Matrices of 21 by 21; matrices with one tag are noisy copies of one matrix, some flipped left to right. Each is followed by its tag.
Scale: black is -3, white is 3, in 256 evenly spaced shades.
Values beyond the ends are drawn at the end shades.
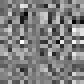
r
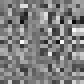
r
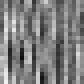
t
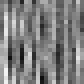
t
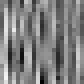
t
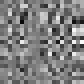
r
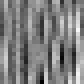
t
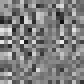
r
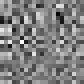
r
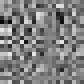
r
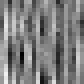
t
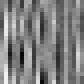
t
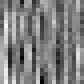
t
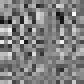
r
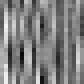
t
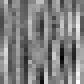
t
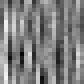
t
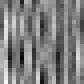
t
